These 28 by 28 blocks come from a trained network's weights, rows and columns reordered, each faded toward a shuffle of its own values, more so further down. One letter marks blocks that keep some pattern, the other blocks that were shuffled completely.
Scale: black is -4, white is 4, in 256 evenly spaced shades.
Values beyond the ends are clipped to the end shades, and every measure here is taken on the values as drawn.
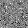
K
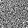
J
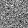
J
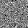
K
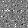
K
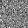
K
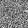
J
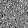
J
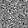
K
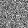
K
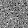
J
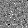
K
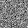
K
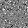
K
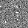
K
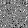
K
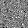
K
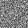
J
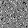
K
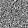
J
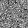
J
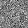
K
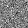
K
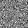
J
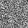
J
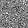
J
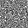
J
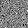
J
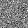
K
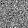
J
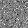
J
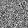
J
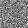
J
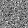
J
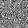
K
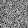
J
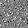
J
